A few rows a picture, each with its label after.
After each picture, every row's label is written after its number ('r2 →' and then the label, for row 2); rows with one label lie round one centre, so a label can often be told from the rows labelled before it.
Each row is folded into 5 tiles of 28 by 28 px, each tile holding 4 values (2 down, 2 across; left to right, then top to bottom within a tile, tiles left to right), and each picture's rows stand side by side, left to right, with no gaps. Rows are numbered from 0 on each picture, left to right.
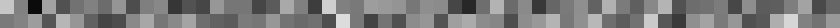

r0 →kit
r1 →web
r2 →kit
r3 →web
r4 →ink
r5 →ink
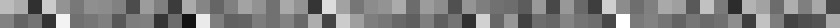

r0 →kit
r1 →kit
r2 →kit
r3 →kit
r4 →kit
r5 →kit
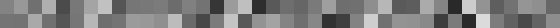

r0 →ink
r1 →ink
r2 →ink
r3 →kit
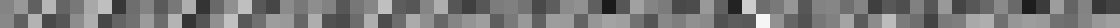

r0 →ink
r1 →ink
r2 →ink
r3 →web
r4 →web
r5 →kit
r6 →web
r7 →web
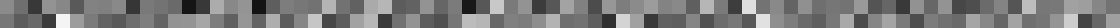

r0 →kit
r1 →web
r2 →ink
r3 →web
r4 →kit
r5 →kit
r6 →web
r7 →ink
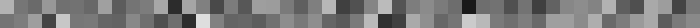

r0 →kit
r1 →kit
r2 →ink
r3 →web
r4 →ink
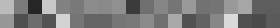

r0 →kit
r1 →ink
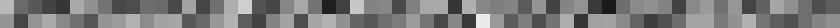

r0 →web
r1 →ink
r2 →web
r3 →kit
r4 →web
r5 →web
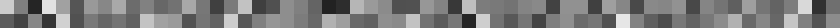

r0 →kit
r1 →ink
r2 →web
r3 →kit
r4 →kit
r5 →ink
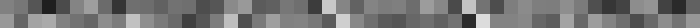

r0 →web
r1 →ink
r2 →kit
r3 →kit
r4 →web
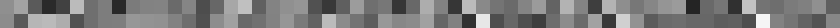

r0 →web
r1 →ink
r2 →web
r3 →kit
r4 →kit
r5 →kit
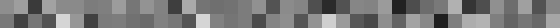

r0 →kit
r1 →kit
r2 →web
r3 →web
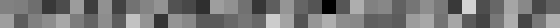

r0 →web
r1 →web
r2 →web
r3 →ink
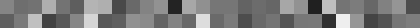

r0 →ink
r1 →kit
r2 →kit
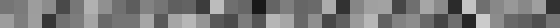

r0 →ink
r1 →web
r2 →ink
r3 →kit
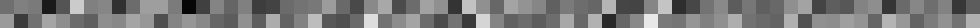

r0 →web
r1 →web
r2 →ink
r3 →kit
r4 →ink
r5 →ink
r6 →web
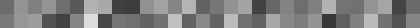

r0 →ink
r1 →ink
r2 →ink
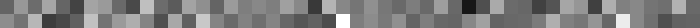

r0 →ink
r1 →kit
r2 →kit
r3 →web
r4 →kit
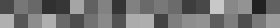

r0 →web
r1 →web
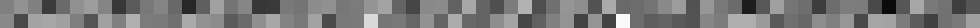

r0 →web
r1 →web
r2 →ink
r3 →ink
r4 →kit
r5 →web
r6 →web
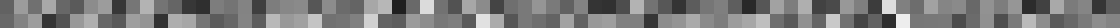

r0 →ink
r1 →web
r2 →ink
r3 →kit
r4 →web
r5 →web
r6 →kit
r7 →web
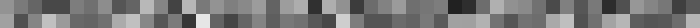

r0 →web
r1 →kit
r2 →kit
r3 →web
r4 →web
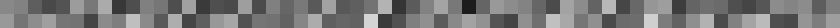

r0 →web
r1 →ink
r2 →ink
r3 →web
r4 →ink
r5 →web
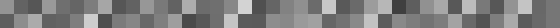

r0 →ink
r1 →ink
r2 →ink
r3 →ink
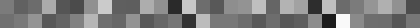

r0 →ink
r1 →kit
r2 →kit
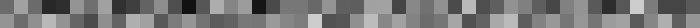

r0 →web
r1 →web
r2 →ink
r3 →ink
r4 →web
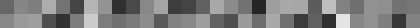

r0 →ink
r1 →web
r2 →kit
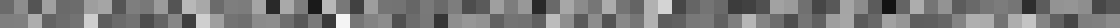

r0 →ink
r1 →kit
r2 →kit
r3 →web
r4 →ink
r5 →web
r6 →web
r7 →web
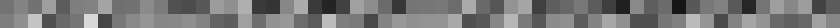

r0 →ink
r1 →web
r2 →web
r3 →ink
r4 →web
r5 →web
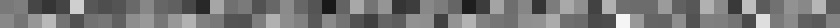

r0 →web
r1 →web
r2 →web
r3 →web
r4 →kit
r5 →kit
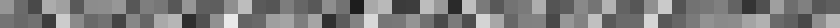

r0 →kit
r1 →ink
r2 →ink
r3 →kit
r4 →ink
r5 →web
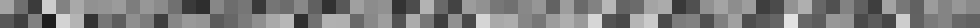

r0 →kit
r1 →web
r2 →web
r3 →kit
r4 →ink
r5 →ink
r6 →kit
